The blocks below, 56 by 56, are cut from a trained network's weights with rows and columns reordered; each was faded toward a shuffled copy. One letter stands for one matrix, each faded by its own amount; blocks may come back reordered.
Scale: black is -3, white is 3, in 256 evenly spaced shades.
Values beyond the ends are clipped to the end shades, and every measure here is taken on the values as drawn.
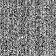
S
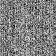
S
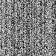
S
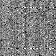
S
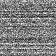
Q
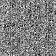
S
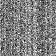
S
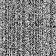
S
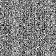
S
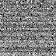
Q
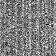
S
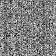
S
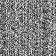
S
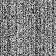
S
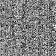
S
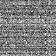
Q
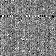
S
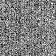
S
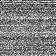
Q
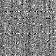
S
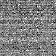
Q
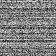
Q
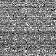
Q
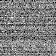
Q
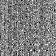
S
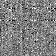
S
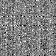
S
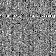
S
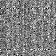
S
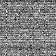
Q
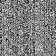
S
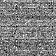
Q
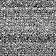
Q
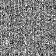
S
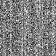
S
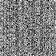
S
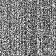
S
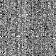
S
